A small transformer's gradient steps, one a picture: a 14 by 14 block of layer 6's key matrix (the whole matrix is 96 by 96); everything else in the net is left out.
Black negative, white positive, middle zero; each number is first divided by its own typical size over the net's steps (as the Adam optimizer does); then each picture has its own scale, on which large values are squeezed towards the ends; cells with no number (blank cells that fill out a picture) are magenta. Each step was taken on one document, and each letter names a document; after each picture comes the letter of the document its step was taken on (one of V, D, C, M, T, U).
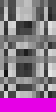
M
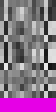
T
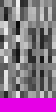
T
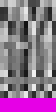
M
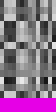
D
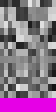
M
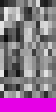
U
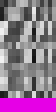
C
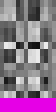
D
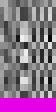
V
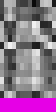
D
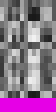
D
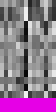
M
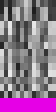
M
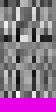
C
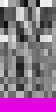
U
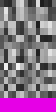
T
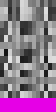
T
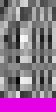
V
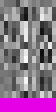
V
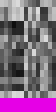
M
